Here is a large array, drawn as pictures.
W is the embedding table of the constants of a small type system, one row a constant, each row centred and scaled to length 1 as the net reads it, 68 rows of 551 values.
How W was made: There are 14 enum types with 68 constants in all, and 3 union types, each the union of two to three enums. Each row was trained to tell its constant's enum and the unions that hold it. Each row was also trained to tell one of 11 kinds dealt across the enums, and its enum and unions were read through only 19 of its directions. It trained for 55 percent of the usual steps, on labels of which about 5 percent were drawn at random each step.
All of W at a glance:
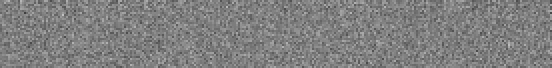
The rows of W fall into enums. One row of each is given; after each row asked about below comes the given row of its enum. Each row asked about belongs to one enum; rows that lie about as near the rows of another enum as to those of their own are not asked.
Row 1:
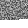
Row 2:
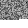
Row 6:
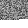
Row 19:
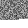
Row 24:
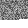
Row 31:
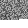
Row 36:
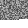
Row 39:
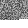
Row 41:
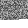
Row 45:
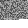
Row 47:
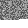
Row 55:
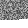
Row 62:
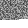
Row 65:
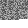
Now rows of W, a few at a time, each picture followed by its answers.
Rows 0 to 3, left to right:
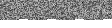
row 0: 1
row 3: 1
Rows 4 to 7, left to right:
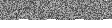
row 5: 47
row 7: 1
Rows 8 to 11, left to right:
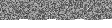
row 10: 62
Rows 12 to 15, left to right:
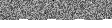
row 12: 24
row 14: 62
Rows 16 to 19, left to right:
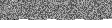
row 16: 6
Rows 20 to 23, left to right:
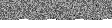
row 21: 41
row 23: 6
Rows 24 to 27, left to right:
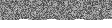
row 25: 41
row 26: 47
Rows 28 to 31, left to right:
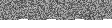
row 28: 45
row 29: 6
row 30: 24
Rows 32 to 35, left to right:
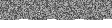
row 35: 2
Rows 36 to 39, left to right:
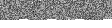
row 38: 24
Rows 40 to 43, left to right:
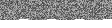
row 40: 45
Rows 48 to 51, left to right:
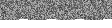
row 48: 45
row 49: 6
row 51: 36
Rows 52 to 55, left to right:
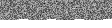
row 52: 19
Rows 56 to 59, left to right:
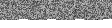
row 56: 62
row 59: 41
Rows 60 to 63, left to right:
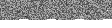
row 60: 1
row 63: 2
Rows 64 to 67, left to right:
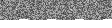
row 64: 24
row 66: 65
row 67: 45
